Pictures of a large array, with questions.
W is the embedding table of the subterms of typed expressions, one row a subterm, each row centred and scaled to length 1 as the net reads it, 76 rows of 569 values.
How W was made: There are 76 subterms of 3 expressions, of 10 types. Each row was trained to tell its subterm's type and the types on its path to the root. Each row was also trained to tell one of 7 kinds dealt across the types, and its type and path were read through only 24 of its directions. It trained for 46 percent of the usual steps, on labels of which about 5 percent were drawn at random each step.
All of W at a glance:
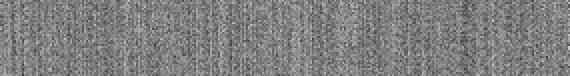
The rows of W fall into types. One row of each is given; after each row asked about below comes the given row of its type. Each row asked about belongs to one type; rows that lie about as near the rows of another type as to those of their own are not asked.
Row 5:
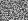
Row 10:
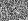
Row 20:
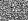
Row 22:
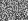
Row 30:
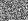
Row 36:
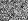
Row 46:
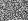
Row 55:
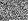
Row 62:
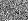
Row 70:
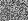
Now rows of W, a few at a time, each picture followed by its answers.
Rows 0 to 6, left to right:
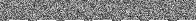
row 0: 20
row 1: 46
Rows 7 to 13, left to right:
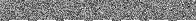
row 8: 5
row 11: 46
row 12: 20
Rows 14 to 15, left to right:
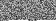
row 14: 20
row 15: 70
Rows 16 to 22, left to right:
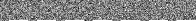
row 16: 10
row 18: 70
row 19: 10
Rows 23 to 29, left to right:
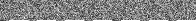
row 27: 62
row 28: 36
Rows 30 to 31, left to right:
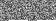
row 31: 20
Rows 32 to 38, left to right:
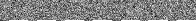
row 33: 20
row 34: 70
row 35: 10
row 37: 10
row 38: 5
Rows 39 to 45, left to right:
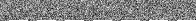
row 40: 22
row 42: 62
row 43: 10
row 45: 5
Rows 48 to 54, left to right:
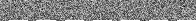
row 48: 62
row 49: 30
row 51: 62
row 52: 46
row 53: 46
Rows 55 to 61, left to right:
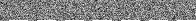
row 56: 55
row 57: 70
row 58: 70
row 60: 70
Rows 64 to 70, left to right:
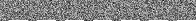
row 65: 22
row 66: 36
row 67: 5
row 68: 20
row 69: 10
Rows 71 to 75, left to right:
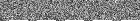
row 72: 22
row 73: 46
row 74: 30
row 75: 30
